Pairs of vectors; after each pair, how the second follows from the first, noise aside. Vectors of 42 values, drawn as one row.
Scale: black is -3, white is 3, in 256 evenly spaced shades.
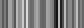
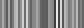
sign-scrambled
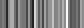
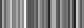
wrapped around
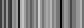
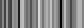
copied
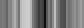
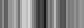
copied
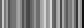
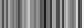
negated
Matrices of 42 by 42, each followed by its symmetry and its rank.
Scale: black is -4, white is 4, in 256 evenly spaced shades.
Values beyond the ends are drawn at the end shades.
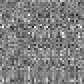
neither, rank five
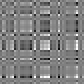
symmetric, rank one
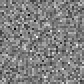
symmetric, full rank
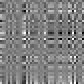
neither, rank two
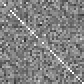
symmetric, full rank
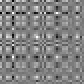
symmetric, rank two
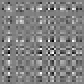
symmetric, rank two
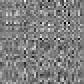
neither, rank five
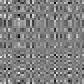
neither, rank two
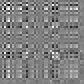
symmetric, rank two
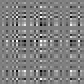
symmetric, rank one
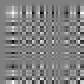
symmetric, rank one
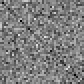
symmetric, full rank
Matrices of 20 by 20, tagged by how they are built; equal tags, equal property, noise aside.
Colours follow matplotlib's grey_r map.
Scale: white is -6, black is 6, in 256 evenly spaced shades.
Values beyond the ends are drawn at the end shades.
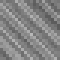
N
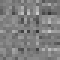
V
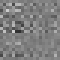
V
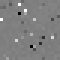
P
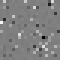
P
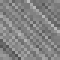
N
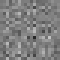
V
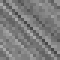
N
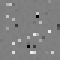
P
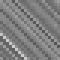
N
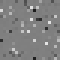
P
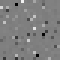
P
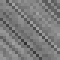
N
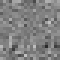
V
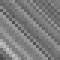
N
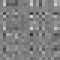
V
